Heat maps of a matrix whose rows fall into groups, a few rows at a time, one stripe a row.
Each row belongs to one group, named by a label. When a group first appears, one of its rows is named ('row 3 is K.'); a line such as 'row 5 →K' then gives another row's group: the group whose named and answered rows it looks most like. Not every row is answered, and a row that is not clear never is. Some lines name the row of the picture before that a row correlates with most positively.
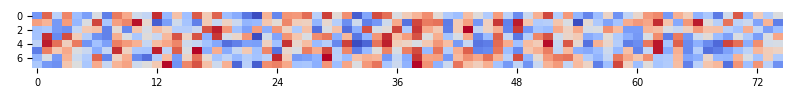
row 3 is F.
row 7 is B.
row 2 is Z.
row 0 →F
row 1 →Z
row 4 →F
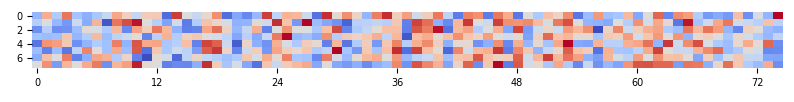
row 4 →Z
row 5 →Z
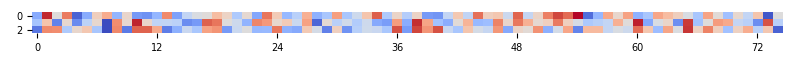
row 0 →B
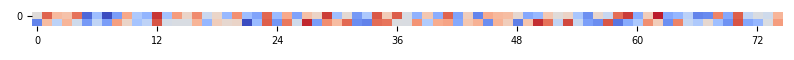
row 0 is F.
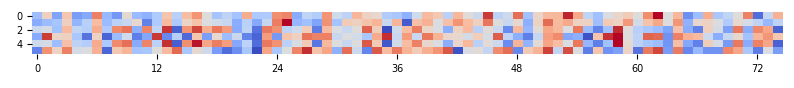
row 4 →B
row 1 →B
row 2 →B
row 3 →F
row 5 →F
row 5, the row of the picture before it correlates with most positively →1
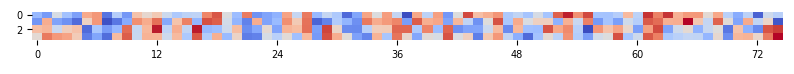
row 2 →F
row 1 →Z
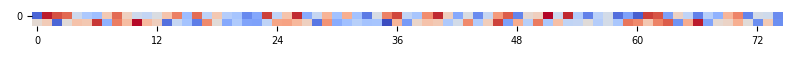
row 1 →Z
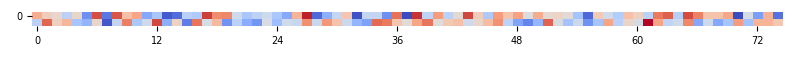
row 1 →F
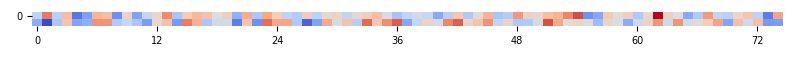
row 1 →B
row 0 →B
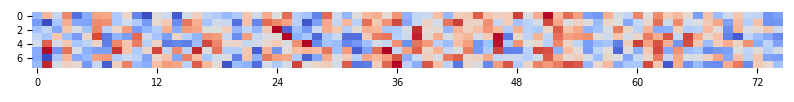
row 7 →F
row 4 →Z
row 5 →F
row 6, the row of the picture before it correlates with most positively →1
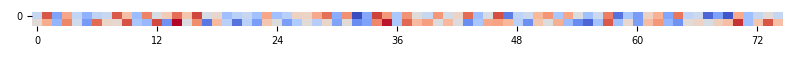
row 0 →F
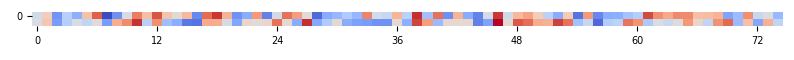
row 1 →Z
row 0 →Z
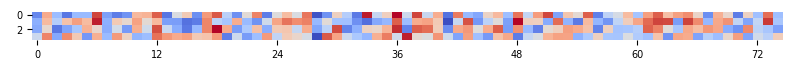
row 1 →Z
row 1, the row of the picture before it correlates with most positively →1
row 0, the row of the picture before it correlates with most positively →0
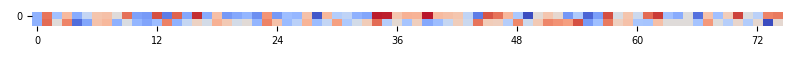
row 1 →B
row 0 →F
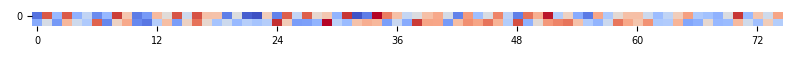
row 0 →F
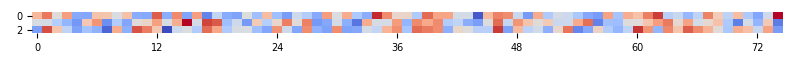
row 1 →Z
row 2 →Z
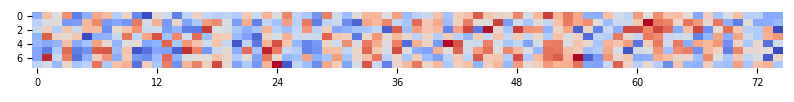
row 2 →Z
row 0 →B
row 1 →Z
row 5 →B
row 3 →F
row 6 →B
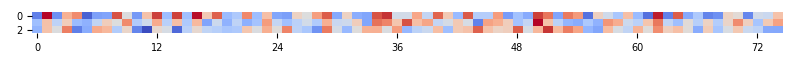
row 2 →B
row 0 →F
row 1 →F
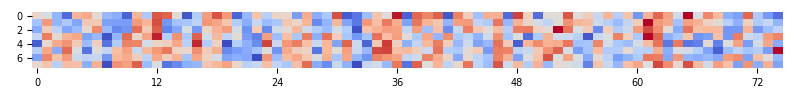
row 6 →F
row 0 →Z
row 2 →Z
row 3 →F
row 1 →Z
